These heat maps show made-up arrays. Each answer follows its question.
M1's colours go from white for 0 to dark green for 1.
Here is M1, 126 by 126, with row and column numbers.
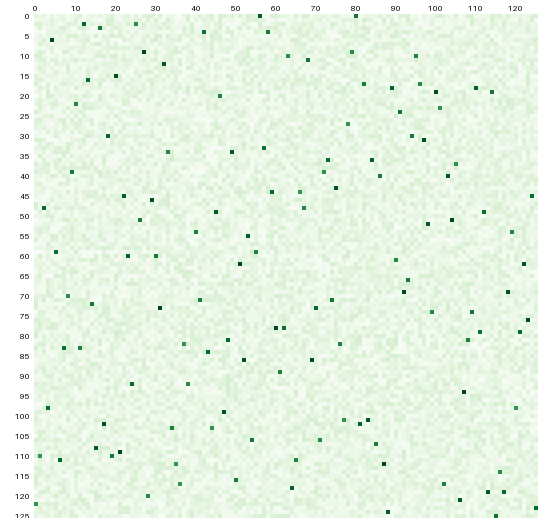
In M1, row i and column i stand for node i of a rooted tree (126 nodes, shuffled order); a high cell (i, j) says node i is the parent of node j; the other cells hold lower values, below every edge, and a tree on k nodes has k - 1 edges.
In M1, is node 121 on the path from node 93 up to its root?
yes
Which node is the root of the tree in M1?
39
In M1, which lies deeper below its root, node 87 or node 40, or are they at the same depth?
node 87
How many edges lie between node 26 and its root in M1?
6
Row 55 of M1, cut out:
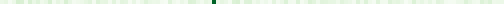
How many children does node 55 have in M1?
1
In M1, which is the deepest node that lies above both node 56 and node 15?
9
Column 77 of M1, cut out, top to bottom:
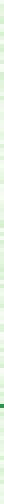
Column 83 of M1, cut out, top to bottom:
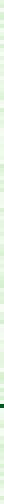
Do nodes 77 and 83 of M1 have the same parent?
yes
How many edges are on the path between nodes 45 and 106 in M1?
6
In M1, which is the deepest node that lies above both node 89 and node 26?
78
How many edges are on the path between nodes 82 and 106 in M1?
6
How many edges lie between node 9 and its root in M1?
1
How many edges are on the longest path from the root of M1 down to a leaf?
14
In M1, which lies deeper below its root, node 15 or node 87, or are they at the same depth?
the same depth
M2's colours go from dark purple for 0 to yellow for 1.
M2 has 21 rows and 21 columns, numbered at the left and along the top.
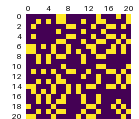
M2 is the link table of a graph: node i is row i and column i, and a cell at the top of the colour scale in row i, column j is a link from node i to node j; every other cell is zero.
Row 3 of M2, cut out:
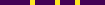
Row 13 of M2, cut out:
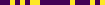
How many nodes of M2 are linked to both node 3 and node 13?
1
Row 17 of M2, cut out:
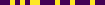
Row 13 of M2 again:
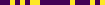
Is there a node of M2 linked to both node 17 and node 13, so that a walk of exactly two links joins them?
yes
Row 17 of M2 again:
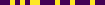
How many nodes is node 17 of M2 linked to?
7
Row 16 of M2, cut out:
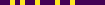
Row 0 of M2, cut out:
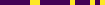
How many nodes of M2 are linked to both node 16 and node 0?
2
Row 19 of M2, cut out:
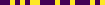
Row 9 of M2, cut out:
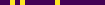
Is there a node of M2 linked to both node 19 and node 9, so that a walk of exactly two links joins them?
yes
